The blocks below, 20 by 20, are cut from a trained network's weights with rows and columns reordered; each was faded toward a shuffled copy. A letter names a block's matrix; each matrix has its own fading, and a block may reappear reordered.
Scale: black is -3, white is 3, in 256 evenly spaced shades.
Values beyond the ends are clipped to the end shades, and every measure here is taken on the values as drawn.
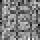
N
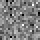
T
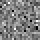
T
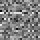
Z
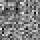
N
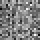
N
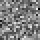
T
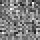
N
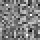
N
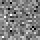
T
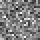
T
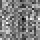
N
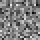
Z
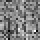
N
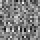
Z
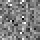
T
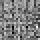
N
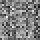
N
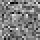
Z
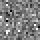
T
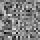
Z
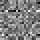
Z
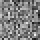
N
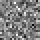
T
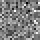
T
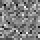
T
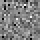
T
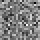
N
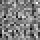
N
